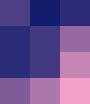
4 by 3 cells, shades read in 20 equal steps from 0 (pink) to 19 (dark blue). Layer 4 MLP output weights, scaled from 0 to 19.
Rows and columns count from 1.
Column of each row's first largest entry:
2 1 1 1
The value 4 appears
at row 3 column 3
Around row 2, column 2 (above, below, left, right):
19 15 17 8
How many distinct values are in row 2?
3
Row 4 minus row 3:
-7 -9 -4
